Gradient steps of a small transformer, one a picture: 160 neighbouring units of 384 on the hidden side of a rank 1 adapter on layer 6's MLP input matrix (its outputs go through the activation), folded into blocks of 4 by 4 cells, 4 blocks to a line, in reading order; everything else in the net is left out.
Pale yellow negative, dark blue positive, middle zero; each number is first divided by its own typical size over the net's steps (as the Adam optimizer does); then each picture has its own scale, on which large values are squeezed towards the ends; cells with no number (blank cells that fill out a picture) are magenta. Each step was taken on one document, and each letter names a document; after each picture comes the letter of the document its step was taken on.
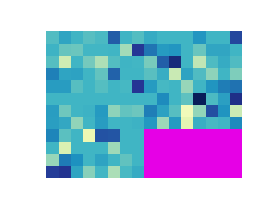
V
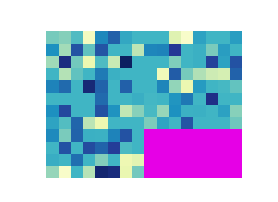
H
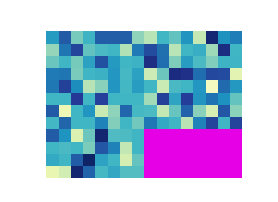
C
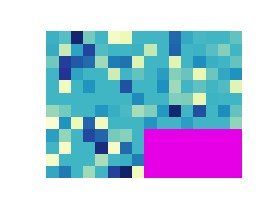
H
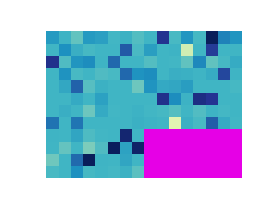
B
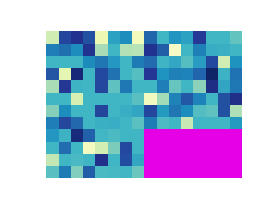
C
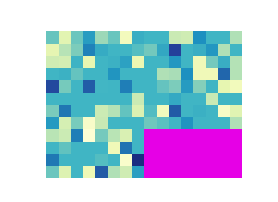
H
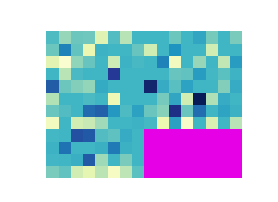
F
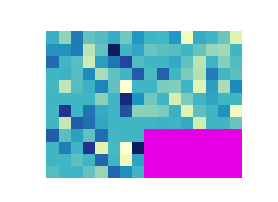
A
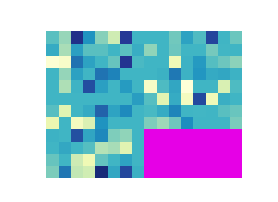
F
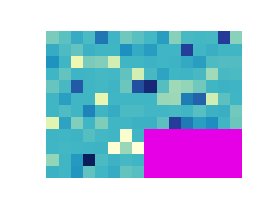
B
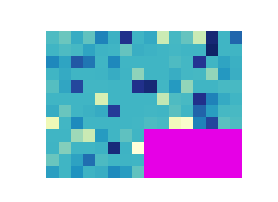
B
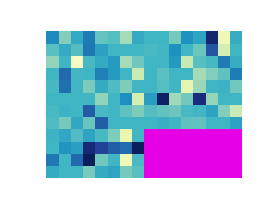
A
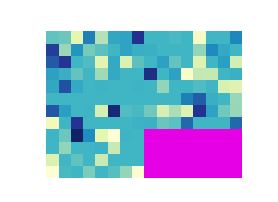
V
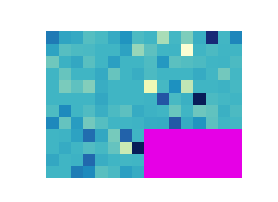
F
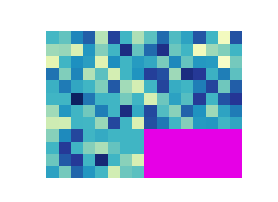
C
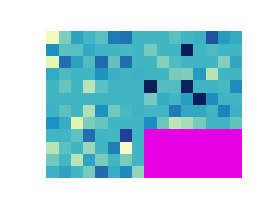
F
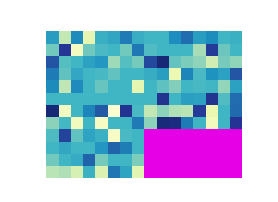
V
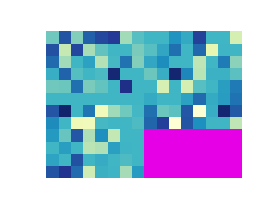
V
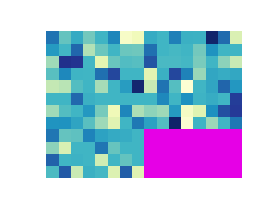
V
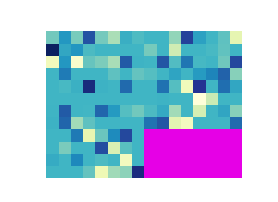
F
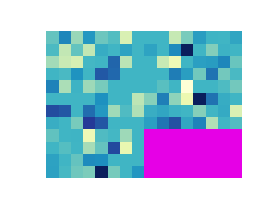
F
